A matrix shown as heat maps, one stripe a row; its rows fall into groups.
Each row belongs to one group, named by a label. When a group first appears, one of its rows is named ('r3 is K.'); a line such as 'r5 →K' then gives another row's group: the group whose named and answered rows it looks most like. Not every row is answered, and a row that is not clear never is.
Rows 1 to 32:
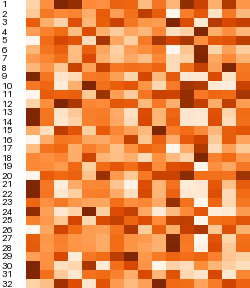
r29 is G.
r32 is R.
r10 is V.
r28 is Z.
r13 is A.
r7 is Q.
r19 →Z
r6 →Q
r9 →A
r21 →A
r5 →R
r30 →V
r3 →Z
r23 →Z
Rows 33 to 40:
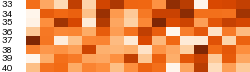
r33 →Z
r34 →R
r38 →Q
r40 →Q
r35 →R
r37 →A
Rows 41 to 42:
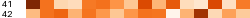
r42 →Q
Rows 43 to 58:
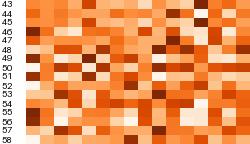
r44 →Z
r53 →R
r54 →Z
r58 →G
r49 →V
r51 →V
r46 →A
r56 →A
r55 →A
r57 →R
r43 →Q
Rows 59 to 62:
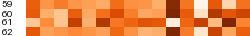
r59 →Z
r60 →Z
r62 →Z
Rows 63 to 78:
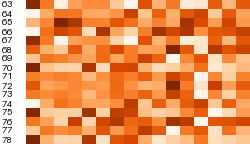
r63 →A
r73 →Z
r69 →Q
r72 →Z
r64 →G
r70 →V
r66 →R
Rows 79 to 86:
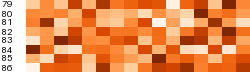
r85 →R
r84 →A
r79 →Q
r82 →Q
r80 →Q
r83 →G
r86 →R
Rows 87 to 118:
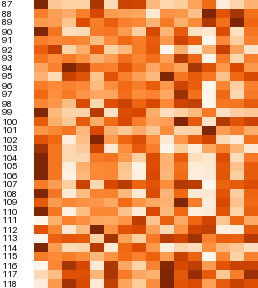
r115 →Z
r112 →V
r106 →A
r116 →R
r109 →Z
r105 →A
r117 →R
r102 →V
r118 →R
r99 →V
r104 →A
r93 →Z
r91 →Z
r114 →V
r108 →A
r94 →G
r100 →Z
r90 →A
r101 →Q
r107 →Z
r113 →R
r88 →Q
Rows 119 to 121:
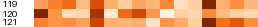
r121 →Q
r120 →V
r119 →Q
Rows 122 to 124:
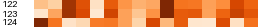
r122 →R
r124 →A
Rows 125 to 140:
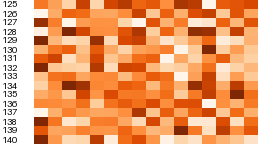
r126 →G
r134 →G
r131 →V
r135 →Q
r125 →Z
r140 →V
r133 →Q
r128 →G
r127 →A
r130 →Q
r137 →G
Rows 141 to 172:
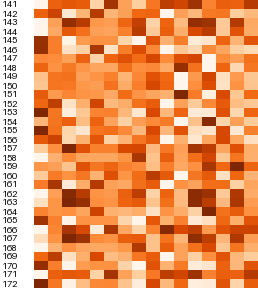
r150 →Q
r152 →V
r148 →Z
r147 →Z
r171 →R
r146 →V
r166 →R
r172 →A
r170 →A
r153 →A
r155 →A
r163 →G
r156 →V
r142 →V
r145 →A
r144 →G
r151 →Z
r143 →G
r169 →V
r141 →R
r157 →G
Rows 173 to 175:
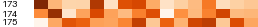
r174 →V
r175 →G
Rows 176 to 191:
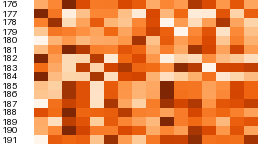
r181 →G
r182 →V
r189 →R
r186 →R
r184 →V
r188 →G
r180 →G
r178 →V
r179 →Q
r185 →R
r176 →G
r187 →R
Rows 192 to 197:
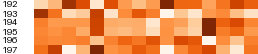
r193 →V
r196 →Z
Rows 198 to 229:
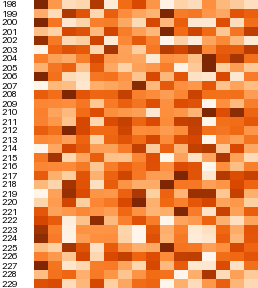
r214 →G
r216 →Z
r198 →V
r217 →Z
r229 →V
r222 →V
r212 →G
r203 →R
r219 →G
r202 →V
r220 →G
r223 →A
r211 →Z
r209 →Z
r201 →R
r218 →R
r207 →G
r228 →Q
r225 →R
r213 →Z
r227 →A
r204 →Q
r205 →Q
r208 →G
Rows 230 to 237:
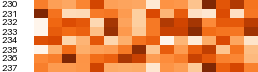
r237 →Q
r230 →Q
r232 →R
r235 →G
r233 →R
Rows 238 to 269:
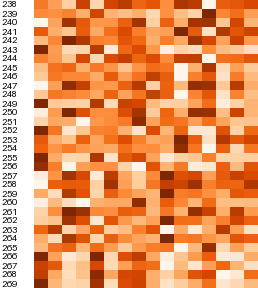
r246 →Q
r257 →R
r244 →Z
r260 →G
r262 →R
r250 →G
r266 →V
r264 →R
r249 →V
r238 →Z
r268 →V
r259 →R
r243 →V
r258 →R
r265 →Q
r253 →Z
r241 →Z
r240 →G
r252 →A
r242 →G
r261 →G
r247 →G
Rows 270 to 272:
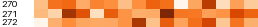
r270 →Q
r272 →G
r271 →R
